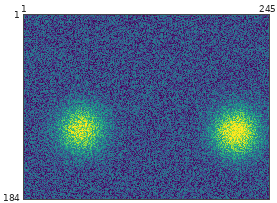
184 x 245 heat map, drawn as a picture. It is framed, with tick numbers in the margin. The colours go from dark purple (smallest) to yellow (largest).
Mirror symmetry: none. Average level on the scale: 30%. Odd rows or columns: none. Bumps: two. Histogram: skewed, a long tail of high values.
